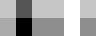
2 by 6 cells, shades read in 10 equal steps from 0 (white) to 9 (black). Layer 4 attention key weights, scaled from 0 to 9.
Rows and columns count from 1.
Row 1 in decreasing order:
6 2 2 2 2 0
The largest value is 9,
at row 2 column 2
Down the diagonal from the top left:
2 9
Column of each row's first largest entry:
2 2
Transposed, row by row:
2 3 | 6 9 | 2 4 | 2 4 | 0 0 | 2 4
